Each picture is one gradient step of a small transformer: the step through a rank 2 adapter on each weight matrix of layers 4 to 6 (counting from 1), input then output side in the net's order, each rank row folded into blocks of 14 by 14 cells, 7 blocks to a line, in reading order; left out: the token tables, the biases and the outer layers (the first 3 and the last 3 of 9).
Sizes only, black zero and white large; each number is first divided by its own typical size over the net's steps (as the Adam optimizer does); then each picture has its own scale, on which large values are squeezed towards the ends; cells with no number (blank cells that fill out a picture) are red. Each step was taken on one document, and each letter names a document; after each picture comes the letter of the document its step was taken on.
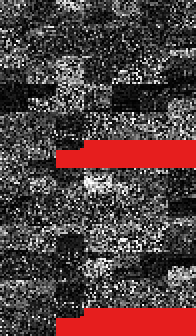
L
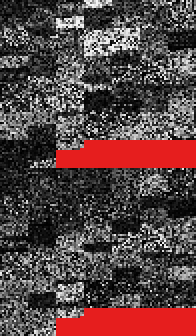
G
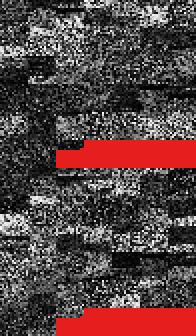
L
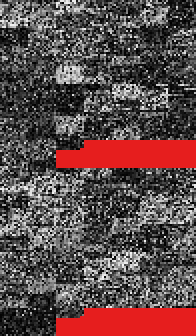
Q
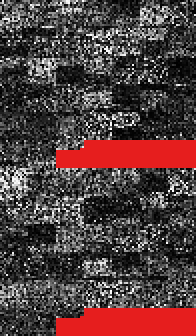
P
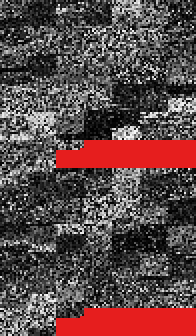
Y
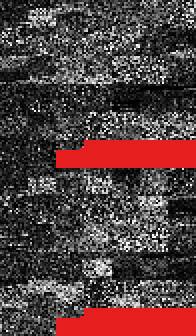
L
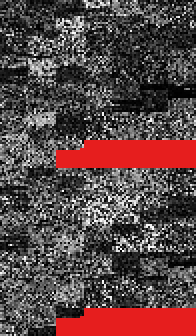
P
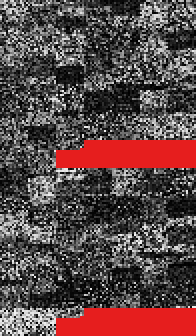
G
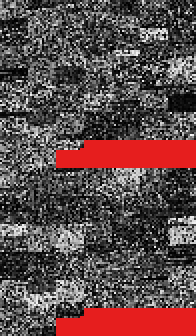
Y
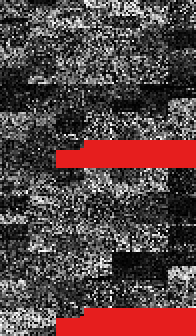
L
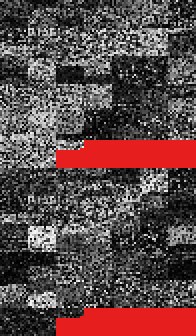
Y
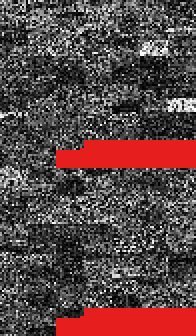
P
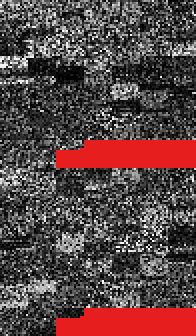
P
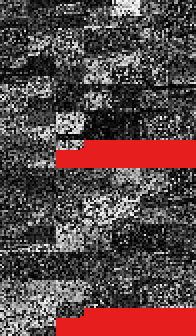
Y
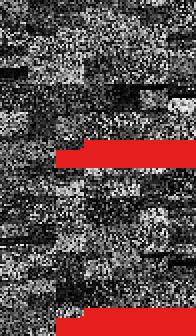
G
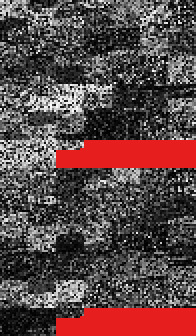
Y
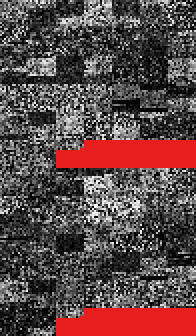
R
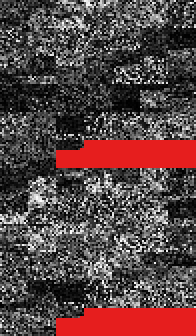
L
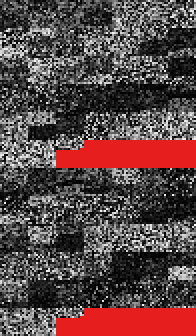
G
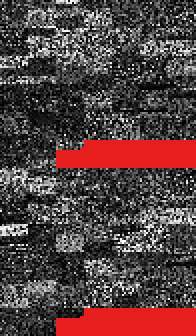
P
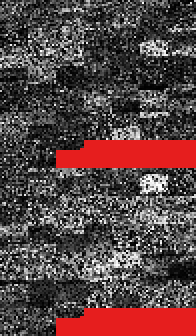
Q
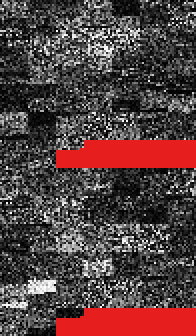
P
